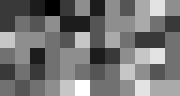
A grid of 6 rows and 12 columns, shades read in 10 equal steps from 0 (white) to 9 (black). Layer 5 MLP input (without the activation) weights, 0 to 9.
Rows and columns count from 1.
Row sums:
68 67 56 57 61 43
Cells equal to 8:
6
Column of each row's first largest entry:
4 5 10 3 1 2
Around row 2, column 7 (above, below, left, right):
8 6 8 4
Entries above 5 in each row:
7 6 4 3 4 1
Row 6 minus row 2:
-2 1 -1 0 -6 -8 -1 1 0 -2 -2 -4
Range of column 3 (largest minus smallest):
4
